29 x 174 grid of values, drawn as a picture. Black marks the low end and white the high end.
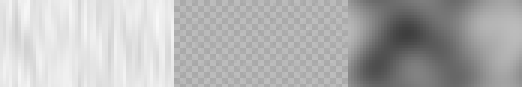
The table splits into one row of 3 panels. Panel 1,1: very high, streaked downward, faint in contrast. Panel 1,2: high, checkered, faint in contrast. Panel 1,3: middling, smooth, strong in contrast.
